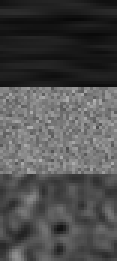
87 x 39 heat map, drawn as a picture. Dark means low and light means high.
It is made of 3 by 1 panels. Panel 1,1: very low, streaked across, faint in contrast. Panel 2,1: middling, fine-grained. Panel 3,1: low, blotchy.
